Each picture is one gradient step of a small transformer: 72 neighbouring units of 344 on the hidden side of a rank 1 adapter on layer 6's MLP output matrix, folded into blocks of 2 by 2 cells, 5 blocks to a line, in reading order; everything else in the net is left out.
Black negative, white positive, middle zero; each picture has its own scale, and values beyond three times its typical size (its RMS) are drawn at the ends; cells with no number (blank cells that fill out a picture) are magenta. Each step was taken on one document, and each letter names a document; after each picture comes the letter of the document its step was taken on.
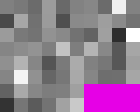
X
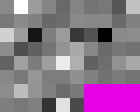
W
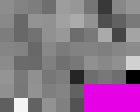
X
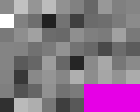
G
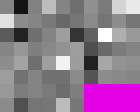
W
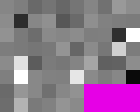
X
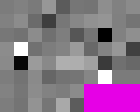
W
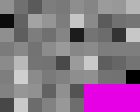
X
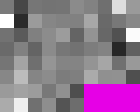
X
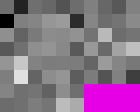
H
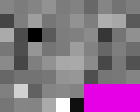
W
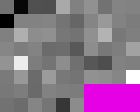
H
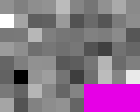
G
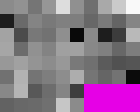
X
